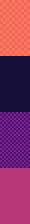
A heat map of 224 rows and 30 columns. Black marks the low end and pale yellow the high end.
It is made of 4 by 1 panels. Panel 1,1: high, checkered, faint in contrast. Panel 2,1: very low, flat. Panel 3,1: low, checkered. Panel 4,1: middling, flat.
